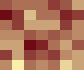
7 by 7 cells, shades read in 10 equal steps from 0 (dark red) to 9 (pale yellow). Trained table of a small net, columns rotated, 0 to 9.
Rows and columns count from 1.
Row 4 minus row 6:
3 -1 1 1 1 -1 -1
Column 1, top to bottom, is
3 0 4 5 6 2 5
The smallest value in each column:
0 2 0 1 2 1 2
